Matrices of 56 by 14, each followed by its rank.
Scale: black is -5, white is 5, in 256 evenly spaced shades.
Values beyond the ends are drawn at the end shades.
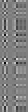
one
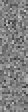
full rank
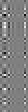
one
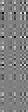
one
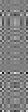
one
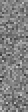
full rank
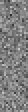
full rank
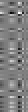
one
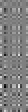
one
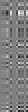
one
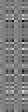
one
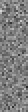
full rank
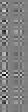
one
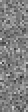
full rank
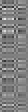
one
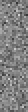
full rank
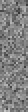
full rank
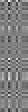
one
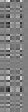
one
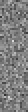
full rank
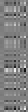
one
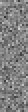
full rank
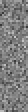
full rank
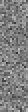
full rank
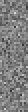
full rank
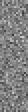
full rank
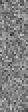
full rank
